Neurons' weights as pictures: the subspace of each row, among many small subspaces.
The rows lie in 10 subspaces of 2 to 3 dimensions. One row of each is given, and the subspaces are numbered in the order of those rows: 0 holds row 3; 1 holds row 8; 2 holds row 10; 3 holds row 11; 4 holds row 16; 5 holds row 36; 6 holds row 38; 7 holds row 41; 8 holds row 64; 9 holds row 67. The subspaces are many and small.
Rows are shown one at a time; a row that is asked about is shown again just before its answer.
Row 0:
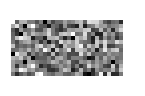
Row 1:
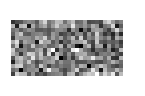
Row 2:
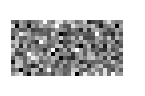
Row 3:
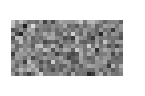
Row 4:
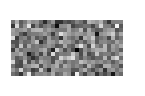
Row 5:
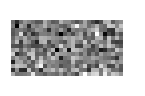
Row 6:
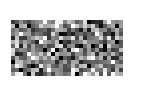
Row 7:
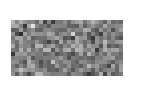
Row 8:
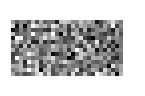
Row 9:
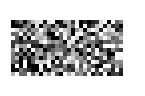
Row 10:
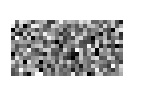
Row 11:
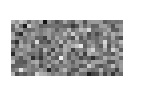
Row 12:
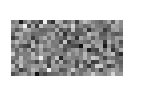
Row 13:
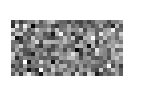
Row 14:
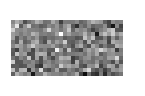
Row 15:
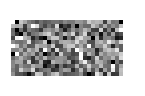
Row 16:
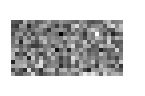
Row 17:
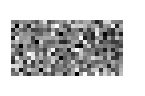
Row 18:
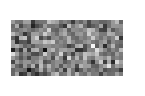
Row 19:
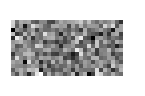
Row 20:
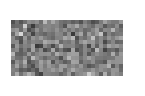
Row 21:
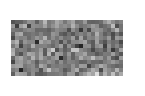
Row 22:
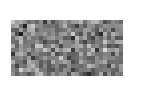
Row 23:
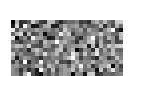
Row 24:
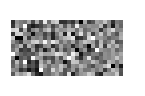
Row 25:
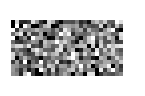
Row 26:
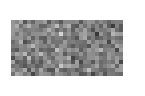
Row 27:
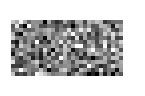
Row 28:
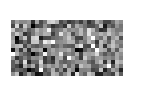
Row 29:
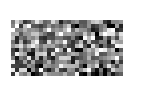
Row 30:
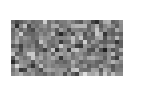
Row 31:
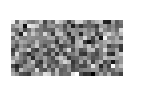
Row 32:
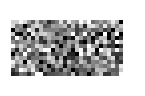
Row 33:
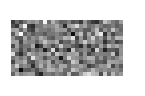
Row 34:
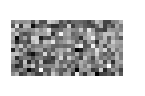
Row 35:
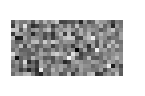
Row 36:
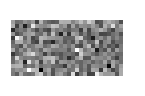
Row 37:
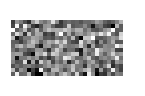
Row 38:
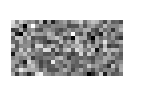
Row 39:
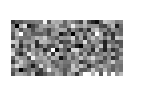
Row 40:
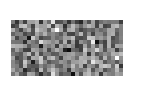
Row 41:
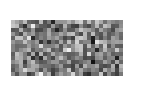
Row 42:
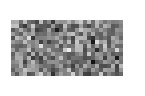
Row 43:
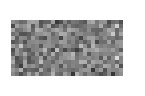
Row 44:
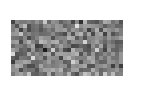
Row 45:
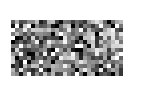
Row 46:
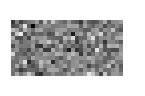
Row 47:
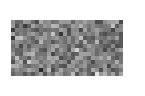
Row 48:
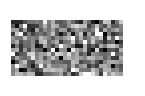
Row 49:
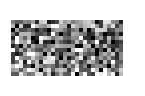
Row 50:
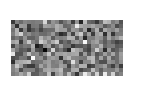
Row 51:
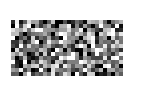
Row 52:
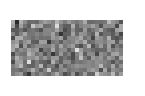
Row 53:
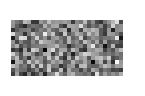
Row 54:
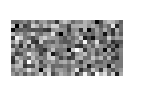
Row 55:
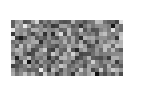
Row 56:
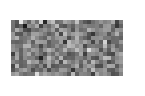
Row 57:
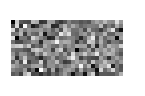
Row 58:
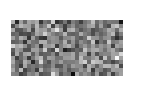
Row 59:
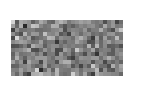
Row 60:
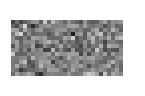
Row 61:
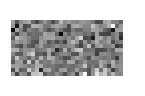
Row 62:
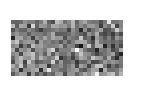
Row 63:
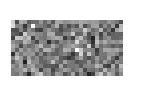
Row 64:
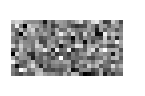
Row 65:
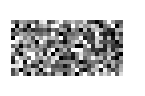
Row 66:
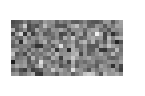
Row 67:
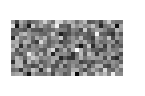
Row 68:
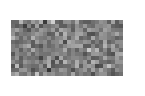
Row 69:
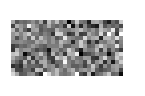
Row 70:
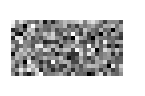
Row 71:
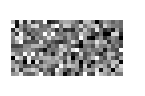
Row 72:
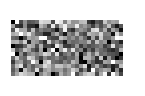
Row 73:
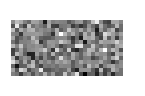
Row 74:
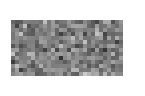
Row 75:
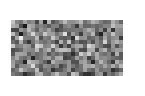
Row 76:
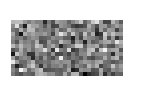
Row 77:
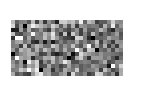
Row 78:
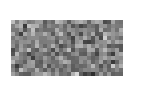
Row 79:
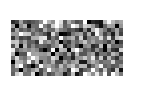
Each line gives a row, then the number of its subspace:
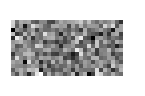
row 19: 8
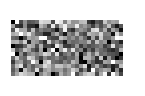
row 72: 7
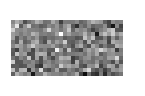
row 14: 4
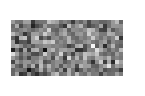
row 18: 5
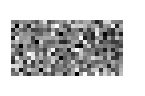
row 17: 0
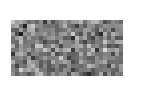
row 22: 0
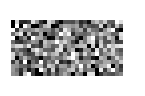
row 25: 2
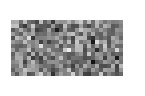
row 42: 7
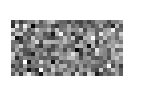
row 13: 0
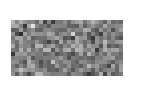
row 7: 6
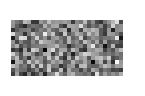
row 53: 5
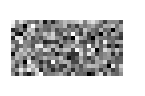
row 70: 0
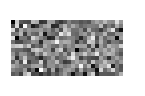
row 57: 2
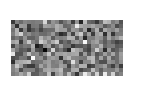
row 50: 1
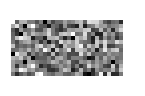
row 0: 9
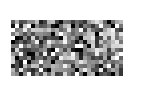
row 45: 6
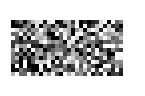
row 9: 3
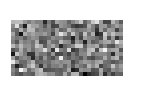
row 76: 8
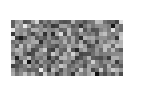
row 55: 5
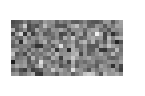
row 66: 4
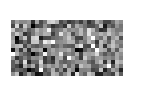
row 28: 5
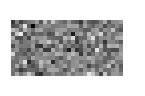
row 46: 6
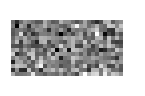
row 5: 4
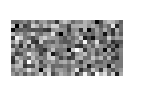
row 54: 1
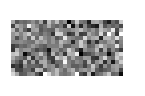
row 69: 2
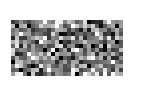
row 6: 9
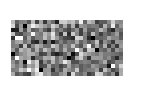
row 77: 1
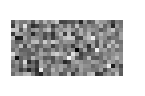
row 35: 1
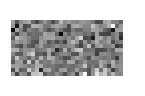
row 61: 4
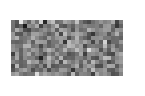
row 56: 3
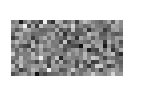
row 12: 3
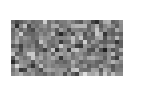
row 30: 8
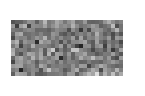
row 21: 3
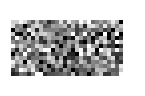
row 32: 2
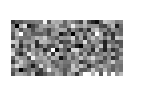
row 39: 6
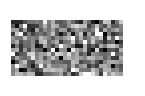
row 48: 8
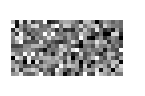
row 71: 4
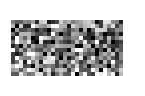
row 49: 5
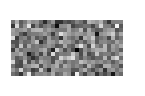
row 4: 9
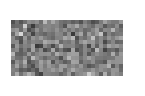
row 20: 0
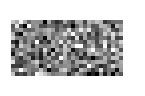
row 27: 3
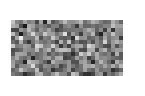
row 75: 5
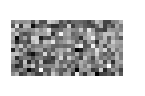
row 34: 5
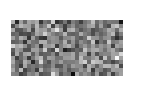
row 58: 7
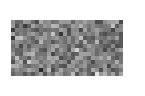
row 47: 5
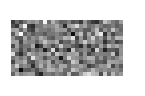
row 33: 0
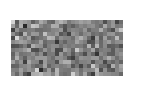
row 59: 2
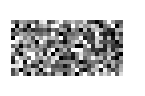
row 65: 6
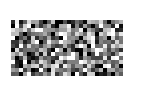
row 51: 9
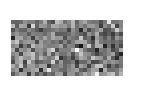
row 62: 3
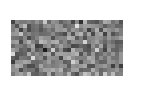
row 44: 1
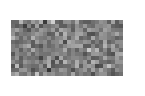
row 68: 3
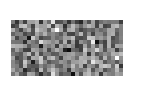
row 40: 7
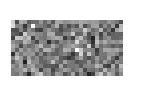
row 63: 9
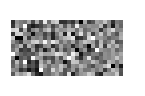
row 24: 1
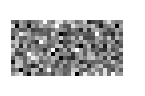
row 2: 9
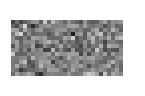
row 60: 6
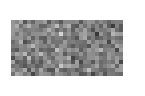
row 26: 4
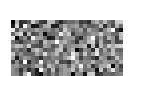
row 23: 2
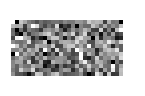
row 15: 7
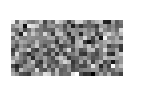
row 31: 2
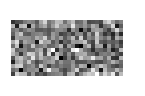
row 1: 3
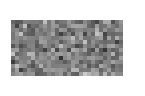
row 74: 8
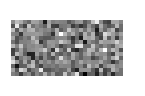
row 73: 8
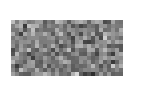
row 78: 2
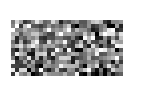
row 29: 4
